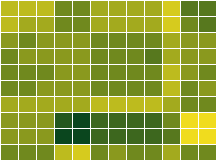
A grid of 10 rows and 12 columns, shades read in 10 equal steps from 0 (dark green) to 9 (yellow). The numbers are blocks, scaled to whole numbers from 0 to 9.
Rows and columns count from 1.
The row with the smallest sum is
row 9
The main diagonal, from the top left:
7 6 5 5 5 4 7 2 2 6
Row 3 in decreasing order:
6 5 5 5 5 5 5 4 4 4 4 4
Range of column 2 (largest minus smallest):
3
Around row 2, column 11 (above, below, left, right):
3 5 8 3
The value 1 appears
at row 8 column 4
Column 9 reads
6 6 4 3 4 4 7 2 2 4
